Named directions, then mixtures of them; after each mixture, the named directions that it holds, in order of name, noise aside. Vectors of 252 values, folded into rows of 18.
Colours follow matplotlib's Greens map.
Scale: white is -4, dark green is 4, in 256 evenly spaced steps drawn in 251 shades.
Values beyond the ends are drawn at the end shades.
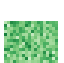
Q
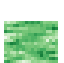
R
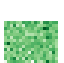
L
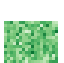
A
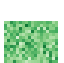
A, Q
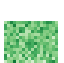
A, L, Q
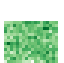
L, R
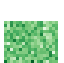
L, Q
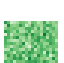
Q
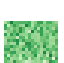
A, Q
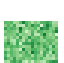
A, L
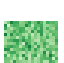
Q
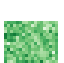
L, Q, R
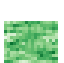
R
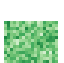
L, Q, R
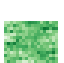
L, R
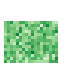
A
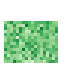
A, L, Q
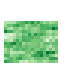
R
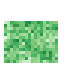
Q, R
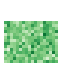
A, L, Q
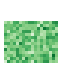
A, L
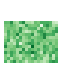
A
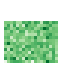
L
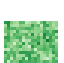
A, Q, R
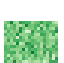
A, Q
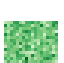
A, Q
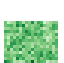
A, L, R
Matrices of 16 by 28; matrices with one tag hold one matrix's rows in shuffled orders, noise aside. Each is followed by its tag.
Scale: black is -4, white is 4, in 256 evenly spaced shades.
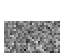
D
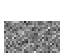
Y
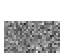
D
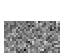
D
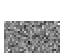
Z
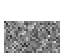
Y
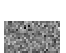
Z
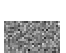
Z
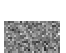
Z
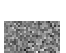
D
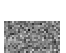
Z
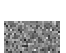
Y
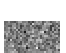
D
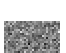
Z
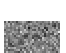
Z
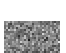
Z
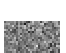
D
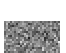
Z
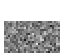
D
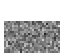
Z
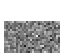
D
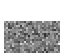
Z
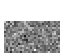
Y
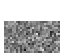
D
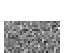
Z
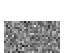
Y
